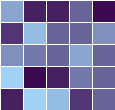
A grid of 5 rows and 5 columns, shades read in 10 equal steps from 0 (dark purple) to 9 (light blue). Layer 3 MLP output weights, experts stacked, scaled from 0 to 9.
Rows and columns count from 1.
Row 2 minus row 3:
-4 3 0 -3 2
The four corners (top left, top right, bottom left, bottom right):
7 0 1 4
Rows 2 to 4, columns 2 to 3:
8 4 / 5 4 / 0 1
